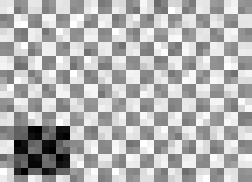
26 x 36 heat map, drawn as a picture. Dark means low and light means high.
In the bottom left lies a patch that is lower than the rest. On average the colour sits 70% of the way up the scale. The bottom left is the ninth with the lowest average. The field is checkered.
